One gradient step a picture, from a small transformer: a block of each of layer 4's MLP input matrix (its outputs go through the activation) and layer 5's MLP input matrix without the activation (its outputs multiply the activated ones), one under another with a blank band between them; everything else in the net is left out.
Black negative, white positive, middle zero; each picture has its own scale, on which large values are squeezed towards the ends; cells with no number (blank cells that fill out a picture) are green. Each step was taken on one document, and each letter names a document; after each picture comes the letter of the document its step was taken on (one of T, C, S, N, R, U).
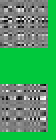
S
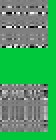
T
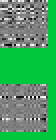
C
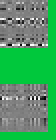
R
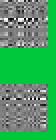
S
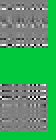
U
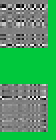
U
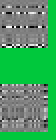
T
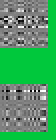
S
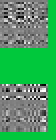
S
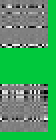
T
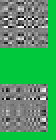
S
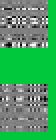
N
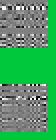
U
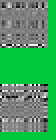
T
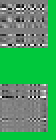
U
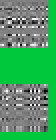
N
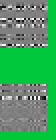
U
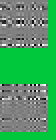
U
